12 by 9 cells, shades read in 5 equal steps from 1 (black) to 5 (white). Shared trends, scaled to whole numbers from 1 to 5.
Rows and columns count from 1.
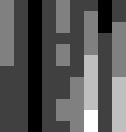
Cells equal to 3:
27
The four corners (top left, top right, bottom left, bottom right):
3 2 2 4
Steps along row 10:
same down up up same up down up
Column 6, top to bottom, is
2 2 2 2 2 2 2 3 3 3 3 3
